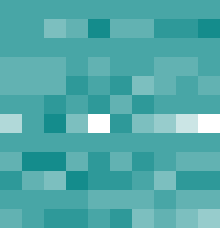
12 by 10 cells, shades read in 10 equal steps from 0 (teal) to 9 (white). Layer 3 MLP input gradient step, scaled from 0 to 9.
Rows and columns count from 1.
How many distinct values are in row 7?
8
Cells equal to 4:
8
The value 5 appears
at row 7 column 8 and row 12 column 10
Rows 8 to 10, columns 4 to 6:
2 2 2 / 3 1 3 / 0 1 1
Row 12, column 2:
2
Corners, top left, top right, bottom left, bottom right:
2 2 3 5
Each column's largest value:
6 3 4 4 9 3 4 5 7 9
